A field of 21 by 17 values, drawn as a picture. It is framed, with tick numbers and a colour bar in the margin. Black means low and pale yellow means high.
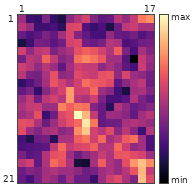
No regular stripes run through it. The ninth with the highest average is the centre. The field is mottled with small blotches.
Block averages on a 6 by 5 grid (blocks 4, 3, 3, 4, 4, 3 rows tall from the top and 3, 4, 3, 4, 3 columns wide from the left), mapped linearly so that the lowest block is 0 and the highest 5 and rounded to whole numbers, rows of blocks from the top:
01112 / 22421 / 03422 / 33511 / 02432 / 12035
